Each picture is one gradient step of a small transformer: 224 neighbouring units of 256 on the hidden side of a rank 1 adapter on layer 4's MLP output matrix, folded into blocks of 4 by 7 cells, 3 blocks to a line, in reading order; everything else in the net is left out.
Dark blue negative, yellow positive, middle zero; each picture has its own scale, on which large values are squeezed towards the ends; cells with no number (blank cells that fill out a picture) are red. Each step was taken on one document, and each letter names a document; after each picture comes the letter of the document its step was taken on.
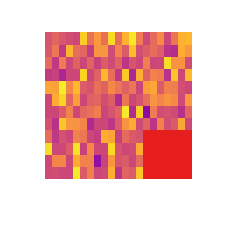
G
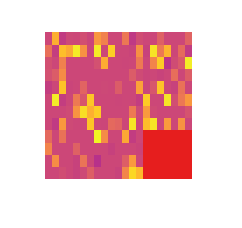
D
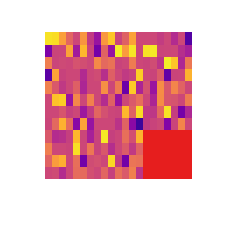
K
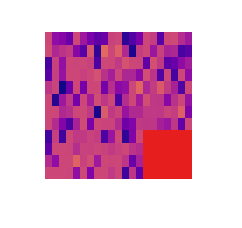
G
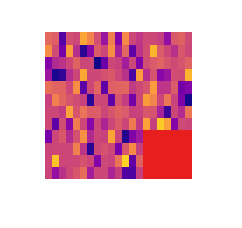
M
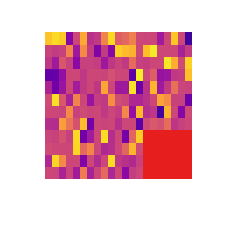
K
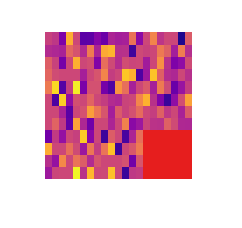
G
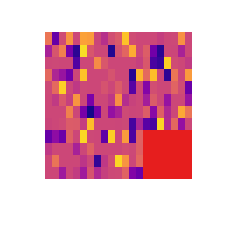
M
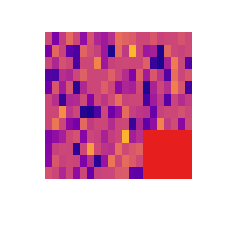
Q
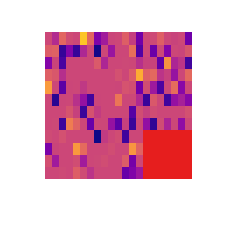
D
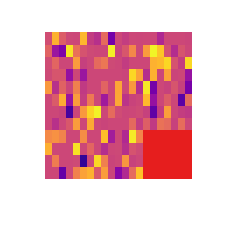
Q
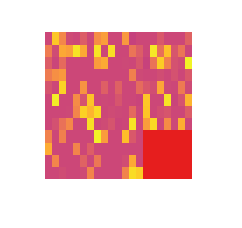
D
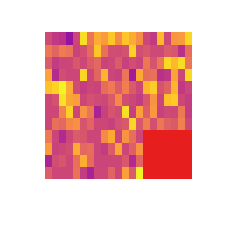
G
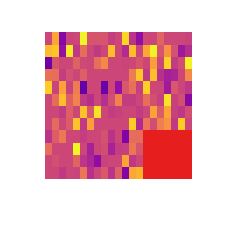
Q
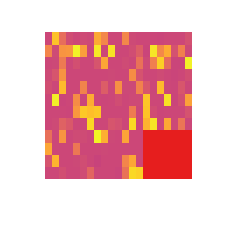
D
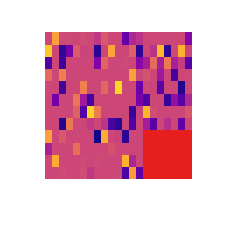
D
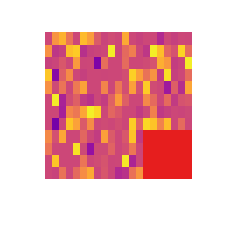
Q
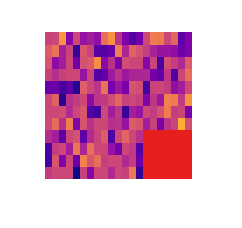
G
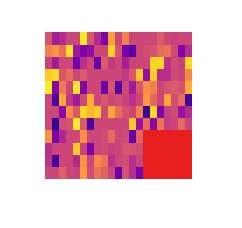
Q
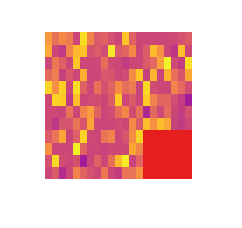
M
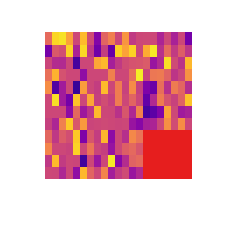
K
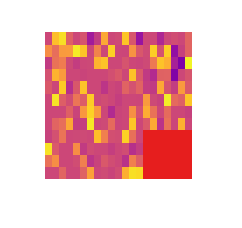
D
